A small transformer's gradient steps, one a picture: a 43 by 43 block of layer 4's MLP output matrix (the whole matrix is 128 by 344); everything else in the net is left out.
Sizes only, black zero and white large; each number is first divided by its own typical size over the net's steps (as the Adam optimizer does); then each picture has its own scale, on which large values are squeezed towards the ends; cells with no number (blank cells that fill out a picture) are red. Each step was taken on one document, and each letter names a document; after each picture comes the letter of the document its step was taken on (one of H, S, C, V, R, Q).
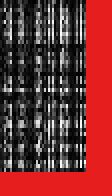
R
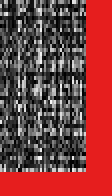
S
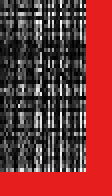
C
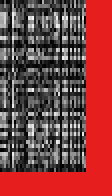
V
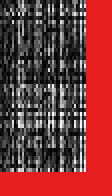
C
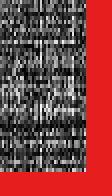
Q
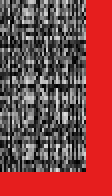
V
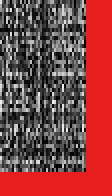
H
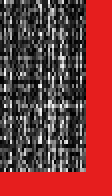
R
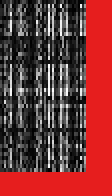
R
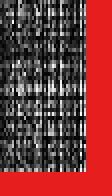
C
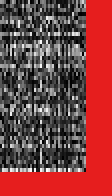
Q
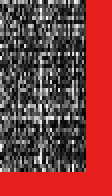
Q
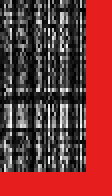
R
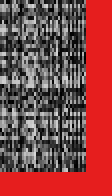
V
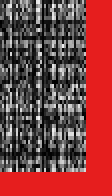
H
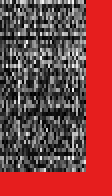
S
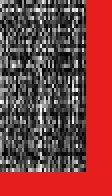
Q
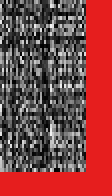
H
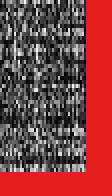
S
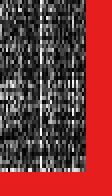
Q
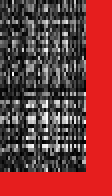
V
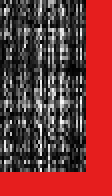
R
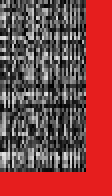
V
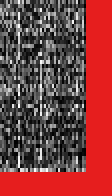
Q
